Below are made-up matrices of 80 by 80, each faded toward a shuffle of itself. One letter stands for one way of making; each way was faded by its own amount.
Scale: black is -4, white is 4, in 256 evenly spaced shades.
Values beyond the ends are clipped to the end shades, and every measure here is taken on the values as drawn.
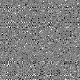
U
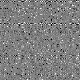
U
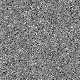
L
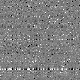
U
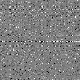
U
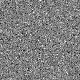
L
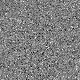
L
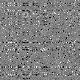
U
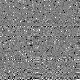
U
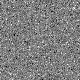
L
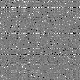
U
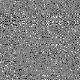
U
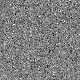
L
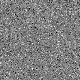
L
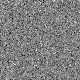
L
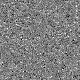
L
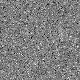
L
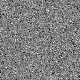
L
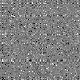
U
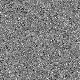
L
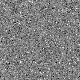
L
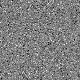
L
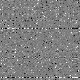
U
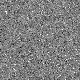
L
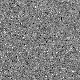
L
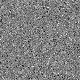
L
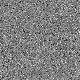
L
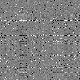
U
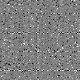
U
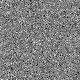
L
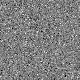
L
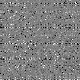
U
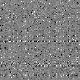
U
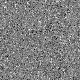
L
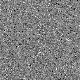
L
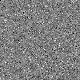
L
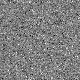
L
